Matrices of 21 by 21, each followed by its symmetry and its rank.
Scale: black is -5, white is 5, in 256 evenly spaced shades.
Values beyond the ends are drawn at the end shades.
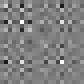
symmetric, rank two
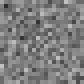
symmetric, full rank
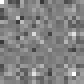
symmetric, rank three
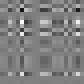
neither, rank one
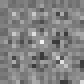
symmetric, rank three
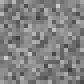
symmetric, full rank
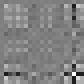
symmetric, rank two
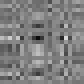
neither, rank two
